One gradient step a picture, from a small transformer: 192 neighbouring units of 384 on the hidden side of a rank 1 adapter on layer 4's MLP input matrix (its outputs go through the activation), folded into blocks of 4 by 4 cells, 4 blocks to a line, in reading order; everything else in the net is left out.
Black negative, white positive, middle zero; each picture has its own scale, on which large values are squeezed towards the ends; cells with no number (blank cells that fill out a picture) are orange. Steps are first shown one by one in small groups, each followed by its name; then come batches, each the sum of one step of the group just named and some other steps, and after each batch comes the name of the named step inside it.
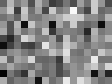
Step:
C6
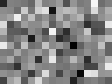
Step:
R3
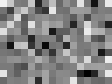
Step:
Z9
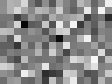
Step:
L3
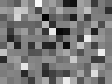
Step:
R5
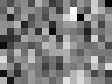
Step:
C6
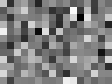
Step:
L3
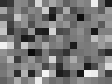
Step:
R3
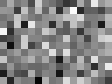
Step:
C6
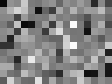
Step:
L3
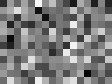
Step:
R5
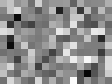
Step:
L3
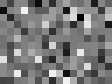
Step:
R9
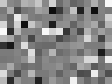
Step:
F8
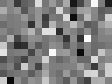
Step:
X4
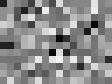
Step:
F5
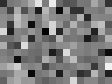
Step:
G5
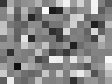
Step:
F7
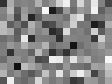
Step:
F7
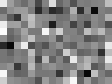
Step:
F8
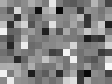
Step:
G5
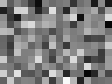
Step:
R9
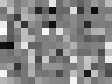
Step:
F8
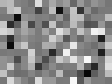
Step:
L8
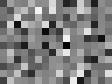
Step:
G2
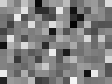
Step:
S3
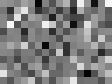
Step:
S3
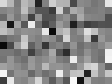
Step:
S3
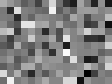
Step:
G2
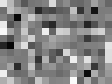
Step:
L8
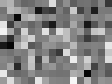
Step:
L8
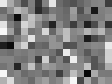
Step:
G2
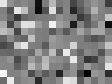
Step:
S3
